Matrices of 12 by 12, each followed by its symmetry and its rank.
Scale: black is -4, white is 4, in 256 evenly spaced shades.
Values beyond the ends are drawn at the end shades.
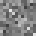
symmetric, full rank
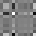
symmetric, rank one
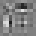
antisymmetric, rank two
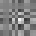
symmetric, rank one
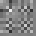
symmetric, rank two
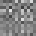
neither, rank two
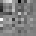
antisymmetric, rank two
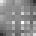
symmetric, rank two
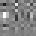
neither, rank two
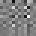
neither, rank two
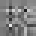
antisymmetric, rank two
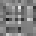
antisymmetric, rank two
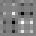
symmetric, rank one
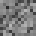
symmetric, full rank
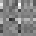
neither, rank two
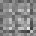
symmetric, rank two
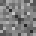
symmetric, full rank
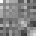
symmetric, rank two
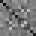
symmetric, full rank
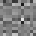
neither, rank two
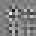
antisymmetric, rank two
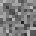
symmetric, full rank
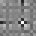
symmetric, rank two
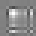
symmetric, rank one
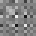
symmetric, rank two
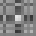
symmetric, rank one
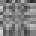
antisymmetric, rank two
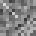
symmetric, full rank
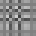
symmetric, rank one
